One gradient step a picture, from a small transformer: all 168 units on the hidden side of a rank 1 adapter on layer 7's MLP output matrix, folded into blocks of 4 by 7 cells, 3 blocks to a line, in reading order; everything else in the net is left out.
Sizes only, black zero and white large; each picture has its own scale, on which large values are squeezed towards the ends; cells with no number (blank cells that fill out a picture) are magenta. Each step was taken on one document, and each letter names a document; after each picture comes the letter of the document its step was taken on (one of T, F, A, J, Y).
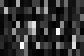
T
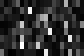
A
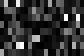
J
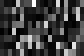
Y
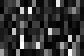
A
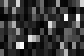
J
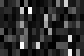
A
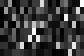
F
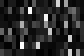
A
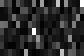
F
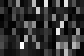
T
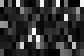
F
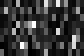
T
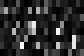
T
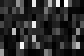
T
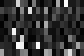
Y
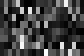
A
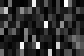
T
